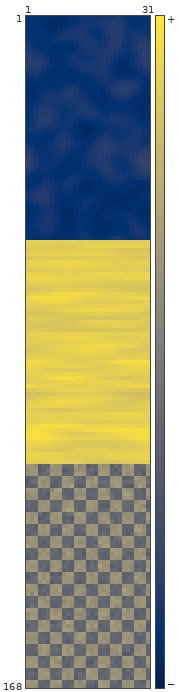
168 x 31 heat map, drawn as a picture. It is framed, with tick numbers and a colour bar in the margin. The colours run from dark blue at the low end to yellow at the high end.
The table splits into 3 rows of 1 panel. Panel 1,1: very low, blotchy, faint in contrast. Panel 2,1: very high, streaked across, faint in contrast. Panel 3,1: middling, checkered, strong in contrast.
